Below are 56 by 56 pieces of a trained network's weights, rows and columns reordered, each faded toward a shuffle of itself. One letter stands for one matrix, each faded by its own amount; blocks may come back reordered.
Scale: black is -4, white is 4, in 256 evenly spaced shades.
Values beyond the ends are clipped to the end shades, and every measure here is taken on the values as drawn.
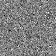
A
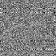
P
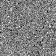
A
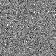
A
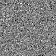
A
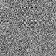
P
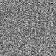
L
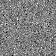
A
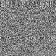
L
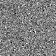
A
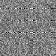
L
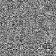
P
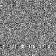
P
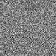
P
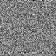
L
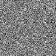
P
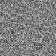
L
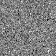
A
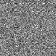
P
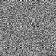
L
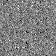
A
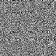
P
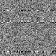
P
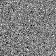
A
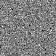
A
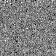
A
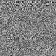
L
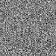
P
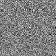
L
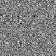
L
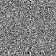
P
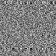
L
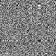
L
